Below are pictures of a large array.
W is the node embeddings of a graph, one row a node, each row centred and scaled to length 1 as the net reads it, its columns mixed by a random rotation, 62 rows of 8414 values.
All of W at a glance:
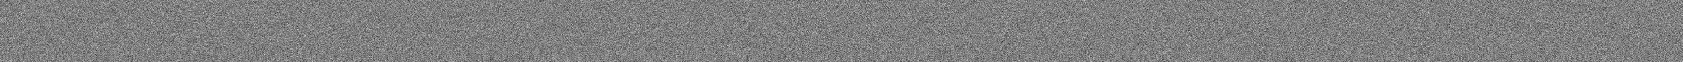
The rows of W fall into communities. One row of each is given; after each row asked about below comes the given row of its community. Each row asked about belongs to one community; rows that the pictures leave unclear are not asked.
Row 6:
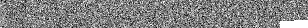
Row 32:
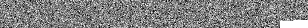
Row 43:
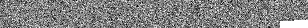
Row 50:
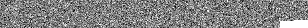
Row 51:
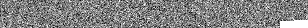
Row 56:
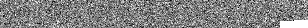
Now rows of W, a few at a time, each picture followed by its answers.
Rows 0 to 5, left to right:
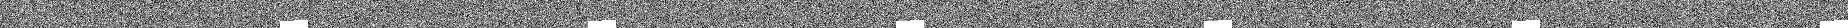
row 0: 32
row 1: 50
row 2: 32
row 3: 43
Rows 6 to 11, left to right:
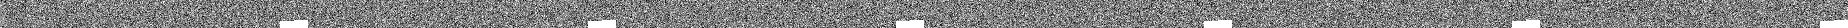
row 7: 51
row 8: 32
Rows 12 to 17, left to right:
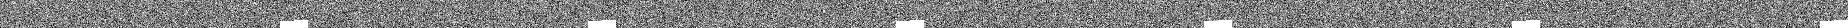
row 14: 50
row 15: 43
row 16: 6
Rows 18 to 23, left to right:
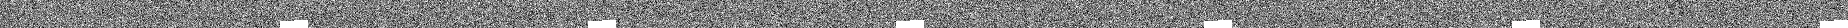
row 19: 51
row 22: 51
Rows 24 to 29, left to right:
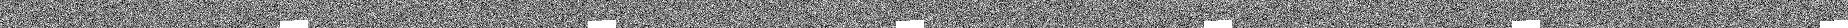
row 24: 43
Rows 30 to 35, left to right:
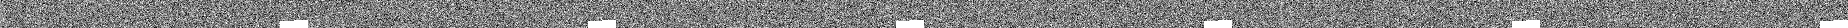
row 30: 6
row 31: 51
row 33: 32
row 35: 51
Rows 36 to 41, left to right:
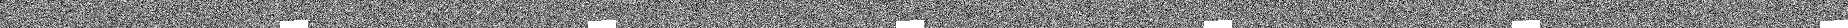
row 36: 43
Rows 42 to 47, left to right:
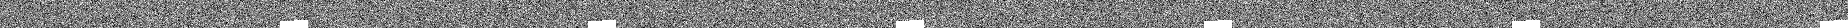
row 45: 51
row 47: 43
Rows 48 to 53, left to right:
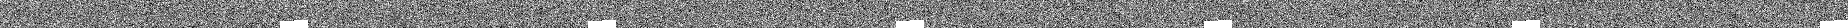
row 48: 56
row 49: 56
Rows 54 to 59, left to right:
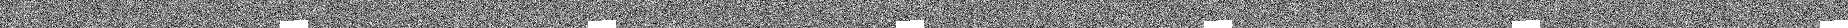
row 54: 50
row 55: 50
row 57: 50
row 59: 50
